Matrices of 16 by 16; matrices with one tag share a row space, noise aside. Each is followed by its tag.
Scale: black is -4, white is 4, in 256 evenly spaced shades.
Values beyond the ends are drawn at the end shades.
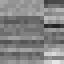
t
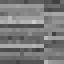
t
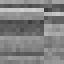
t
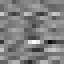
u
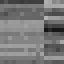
t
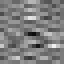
u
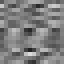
u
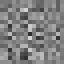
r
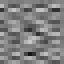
u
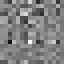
r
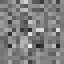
r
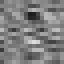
u
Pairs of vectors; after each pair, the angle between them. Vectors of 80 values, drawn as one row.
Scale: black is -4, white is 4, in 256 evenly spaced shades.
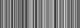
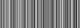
partly opposed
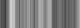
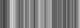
nearly parallel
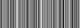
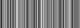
nearly parallel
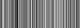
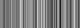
orthogonal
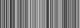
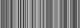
partly aligned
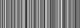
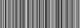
nearly opposite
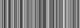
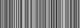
partly aligned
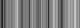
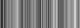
nearly parallel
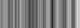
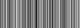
partly aligned
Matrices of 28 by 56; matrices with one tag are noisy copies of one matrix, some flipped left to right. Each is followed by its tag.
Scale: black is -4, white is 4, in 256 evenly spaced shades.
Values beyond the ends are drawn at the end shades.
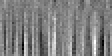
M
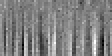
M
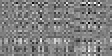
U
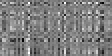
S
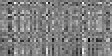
S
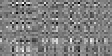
U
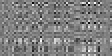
U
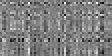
S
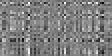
S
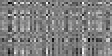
S
